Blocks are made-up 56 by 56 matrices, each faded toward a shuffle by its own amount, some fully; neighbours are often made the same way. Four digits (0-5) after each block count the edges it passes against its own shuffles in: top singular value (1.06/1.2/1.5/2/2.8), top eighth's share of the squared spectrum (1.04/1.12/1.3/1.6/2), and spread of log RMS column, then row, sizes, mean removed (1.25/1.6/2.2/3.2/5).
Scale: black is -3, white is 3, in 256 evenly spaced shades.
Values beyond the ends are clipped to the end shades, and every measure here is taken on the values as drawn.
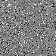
0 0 1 0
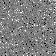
0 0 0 0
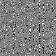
2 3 2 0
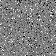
1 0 0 0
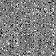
3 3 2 1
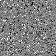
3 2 0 0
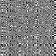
4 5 3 3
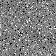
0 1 0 0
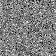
0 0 0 0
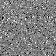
2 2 0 0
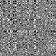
4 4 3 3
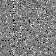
2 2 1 0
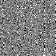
2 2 3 0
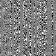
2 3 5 0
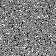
0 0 0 0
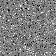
0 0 0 0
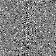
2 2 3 0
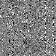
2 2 3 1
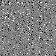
2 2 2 1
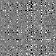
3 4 3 3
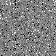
1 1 1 0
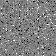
1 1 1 0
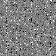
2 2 2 0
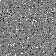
0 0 0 0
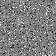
1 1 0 0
